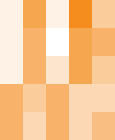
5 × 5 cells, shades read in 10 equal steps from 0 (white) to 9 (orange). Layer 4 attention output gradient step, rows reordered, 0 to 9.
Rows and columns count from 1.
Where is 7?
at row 1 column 2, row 2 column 4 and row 3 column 4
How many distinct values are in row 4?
3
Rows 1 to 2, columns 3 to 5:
1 9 4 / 0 7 6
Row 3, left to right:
1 6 2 7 4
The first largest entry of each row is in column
4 4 4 1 1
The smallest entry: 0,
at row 2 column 3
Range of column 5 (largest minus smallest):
3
